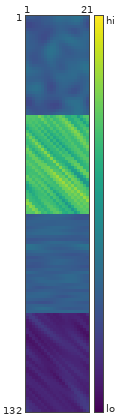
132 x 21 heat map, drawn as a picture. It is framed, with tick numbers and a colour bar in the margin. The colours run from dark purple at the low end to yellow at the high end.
The table splits into 4 rows of 1 panel. Panel 1,1: low, blotchy, faint in contrast. Panel 2,1: high, slanting down to the right. Panel 3,1: low, streaked across, faint in contrast. Panel 4,1: very low, slanting down to the right, faint in contrast.
